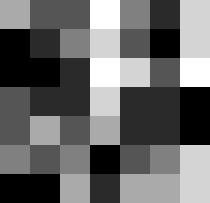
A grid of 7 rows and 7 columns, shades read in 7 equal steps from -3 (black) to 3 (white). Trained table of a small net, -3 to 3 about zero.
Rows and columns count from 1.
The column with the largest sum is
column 4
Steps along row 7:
same up down up same up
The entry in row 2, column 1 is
-3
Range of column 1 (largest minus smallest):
4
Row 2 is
-3 -2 0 2 -1 -3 2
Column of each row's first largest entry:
4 4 4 4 2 7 7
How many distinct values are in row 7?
4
